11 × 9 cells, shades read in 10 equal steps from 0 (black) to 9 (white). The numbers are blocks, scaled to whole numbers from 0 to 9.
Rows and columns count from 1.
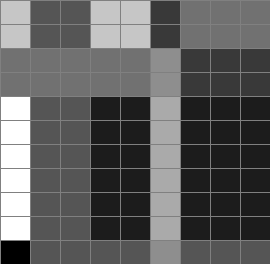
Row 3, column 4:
4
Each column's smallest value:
0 3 3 1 1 2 1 1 1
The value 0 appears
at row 11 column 1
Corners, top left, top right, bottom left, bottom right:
7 4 0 3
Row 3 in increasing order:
2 2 2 4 4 4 4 4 5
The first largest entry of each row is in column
1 1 6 6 1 1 1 1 1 1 6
